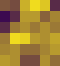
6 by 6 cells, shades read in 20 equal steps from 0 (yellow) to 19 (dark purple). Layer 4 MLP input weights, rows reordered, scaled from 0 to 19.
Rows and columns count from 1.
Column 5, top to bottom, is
2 11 7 7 8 7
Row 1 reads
12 13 4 0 2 16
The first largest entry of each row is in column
6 1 1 1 3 3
